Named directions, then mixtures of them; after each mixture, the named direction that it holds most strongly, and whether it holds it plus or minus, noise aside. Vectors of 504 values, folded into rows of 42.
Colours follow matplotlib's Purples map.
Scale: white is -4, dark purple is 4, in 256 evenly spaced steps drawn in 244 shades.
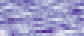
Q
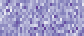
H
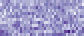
H, plus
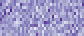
H, minus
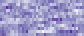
Q, minus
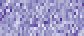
H, minus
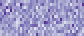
H, minus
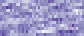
Q, minus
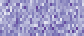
H, plus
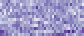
H, plus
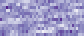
Q, minus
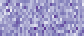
H, plus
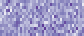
H, plus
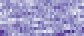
Q, minus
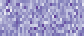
H, plus
